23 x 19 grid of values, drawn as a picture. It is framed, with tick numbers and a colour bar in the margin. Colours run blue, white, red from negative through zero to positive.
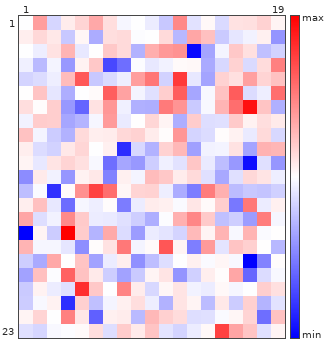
Grain: fine. Odd rows or columns: none. Mirror symmetry: none. Slope: none.
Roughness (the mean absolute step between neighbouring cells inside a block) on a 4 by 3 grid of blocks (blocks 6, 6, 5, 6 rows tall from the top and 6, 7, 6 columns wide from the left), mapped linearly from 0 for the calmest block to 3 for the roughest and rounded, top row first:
1 2 1 | 0 1 1 | 3 1 2 | 2 0 1
